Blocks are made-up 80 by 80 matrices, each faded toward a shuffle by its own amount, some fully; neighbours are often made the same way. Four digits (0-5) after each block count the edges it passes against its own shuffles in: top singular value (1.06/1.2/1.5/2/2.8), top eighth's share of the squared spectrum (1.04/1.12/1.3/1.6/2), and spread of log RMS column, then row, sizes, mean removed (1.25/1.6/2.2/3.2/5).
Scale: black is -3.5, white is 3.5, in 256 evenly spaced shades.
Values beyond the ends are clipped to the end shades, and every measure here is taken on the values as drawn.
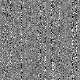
2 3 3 0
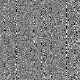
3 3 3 0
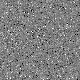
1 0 0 0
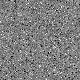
0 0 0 0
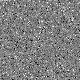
0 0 0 0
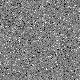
0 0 0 0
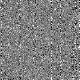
2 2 3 0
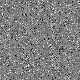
0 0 1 0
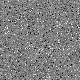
1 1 0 1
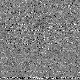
2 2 0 3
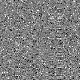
4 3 1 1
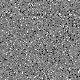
3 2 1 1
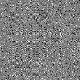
4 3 2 1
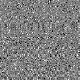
4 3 2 2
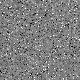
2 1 0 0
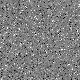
1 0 0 0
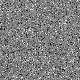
1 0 0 0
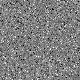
2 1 0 0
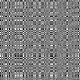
5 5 4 4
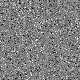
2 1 0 0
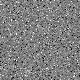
1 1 0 0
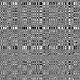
5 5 4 4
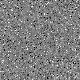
2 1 0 0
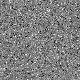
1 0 0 0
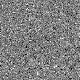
3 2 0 0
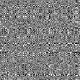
4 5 3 3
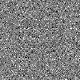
3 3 1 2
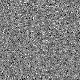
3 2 0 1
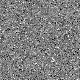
0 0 0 0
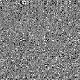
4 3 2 2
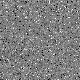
1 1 0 1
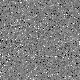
0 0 0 0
